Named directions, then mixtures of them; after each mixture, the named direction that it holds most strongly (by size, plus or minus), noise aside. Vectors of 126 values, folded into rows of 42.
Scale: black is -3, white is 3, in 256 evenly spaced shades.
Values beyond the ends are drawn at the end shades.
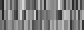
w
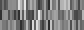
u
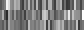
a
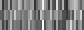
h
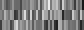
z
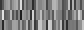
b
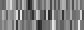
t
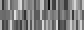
h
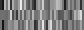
b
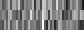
z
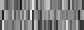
b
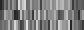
u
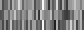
h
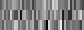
b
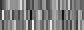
b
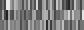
a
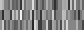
b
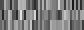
w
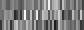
z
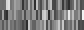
a
